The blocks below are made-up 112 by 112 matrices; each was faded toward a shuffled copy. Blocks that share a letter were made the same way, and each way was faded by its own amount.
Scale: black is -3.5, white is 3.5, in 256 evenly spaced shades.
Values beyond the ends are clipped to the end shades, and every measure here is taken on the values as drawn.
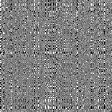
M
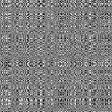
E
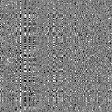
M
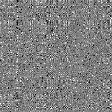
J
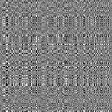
E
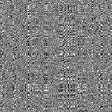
M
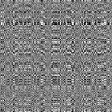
E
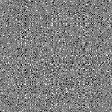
J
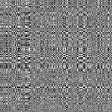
E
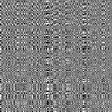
E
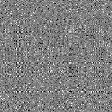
J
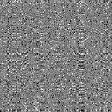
J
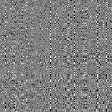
M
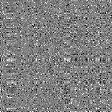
J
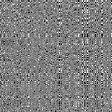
M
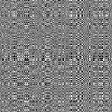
E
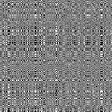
E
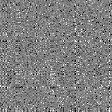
J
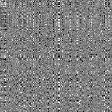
M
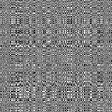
E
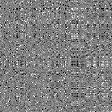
J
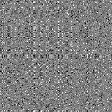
J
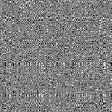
J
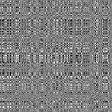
E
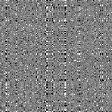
M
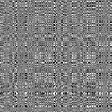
E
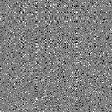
J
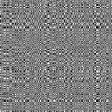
E
